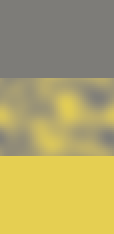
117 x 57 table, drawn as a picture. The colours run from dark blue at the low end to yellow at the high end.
The table splits into 3 rows of 1 panel. Panel 1,1: middling, flat. Panel 2,1: high, smooth. Panel 3,1: very high, flat.
